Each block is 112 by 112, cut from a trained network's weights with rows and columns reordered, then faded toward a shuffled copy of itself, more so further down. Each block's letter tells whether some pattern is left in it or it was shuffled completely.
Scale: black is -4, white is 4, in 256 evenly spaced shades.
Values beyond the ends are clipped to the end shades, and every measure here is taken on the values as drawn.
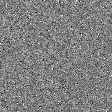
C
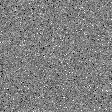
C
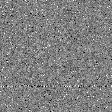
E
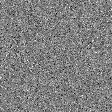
C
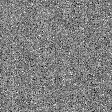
E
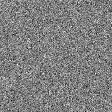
E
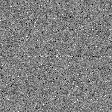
E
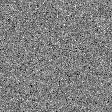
C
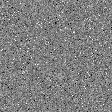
C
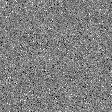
C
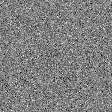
C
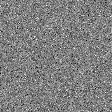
E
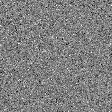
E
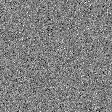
C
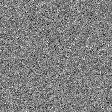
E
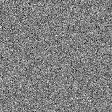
E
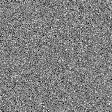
E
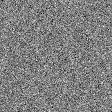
C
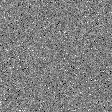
C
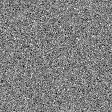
C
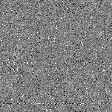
E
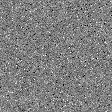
C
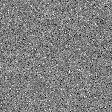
C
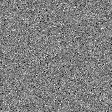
C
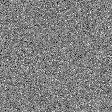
E
